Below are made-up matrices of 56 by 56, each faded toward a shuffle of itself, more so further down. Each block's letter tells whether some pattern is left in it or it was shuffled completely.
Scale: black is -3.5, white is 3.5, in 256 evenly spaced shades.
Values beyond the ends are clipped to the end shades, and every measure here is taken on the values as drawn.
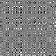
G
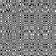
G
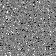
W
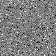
W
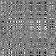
G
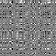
G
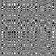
G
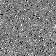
W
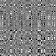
G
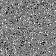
W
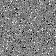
W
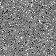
W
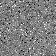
W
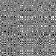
G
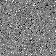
W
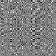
G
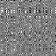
G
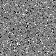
W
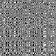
G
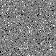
W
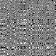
G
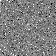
W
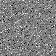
W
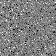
W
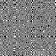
G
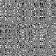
G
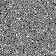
W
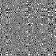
G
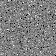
W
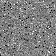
W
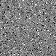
W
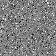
W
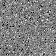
W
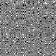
G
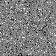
W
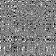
G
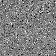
W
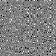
G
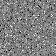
W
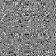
G
